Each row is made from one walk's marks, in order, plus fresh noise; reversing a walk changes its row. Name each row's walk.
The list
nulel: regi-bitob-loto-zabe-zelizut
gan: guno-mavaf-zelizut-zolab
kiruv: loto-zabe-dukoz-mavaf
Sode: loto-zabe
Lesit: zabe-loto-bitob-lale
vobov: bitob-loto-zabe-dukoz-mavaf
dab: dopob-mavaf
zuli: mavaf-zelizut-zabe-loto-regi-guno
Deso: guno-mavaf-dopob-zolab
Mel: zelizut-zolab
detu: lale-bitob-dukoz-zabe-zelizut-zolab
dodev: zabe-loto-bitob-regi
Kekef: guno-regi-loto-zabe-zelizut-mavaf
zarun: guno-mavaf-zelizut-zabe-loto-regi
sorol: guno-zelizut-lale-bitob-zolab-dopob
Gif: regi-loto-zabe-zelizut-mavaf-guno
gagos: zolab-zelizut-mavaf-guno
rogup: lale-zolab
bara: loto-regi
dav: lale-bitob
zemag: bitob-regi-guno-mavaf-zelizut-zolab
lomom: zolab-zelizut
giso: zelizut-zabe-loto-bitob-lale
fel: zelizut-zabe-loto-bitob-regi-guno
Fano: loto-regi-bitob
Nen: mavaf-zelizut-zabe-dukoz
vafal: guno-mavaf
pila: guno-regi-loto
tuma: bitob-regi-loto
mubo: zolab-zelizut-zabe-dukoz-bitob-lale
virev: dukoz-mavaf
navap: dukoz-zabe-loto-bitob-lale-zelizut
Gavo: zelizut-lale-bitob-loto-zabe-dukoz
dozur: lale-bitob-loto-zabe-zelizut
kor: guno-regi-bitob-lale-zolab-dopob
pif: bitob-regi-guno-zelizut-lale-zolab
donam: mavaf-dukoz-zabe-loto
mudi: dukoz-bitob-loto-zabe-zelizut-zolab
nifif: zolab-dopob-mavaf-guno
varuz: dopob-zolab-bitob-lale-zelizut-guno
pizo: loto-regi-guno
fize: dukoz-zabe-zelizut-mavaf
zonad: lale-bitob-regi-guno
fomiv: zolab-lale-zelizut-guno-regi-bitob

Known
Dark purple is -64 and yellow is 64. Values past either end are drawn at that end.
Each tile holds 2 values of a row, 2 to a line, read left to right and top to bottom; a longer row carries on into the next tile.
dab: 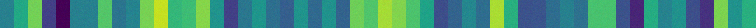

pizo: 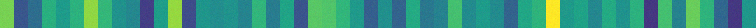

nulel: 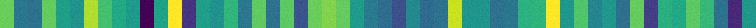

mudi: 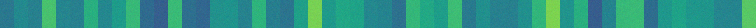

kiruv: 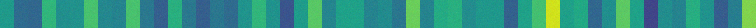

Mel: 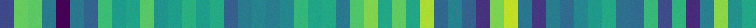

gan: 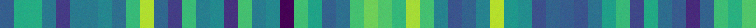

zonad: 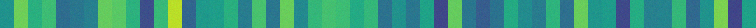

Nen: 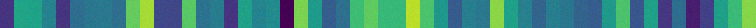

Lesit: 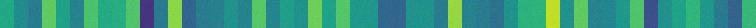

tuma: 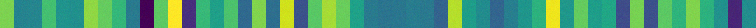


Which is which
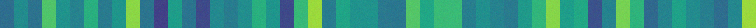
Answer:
navap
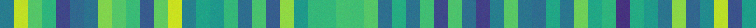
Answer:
dav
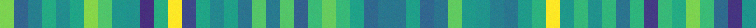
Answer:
bara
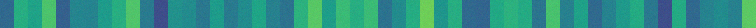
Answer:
giso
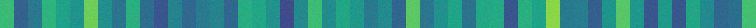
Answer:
Kekef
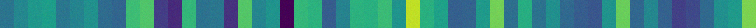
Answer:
zarun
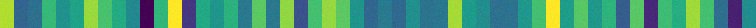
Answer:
Fano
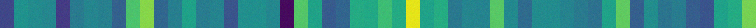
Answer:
virev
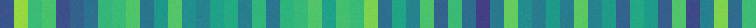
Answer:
detu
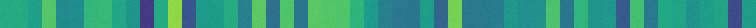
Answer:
pif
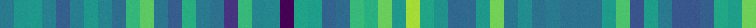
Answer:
vafal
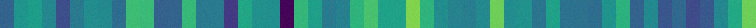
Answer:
zuli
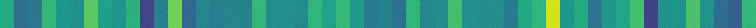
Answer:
Sode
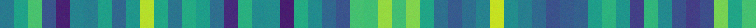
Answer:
Deso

